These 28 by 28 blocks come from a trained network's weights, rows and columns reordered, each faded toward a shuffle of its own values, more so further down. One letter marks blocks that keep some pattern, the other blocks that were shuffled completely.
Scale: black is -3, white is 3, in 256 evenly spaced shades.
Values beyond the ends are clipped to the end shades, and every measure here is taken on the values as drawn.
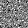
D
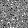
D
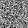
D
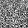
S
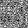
S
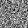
S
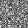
S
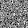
D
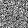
D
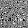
S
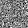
D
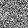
D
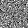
D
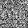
S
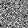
D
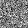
D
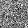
D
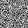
D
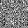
S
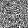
S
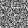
S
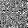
S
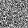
D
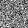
D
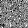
S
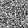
S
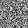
S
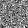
D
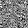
S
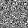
S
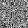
S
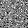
D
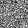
D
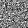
D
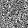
D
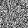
S
